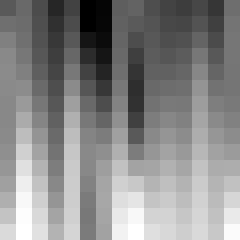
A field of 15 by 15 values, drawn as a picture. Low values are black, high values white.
Streaks run downward. There is an overall slope up to the bottom. The top middle is the ninth with the lowest average.
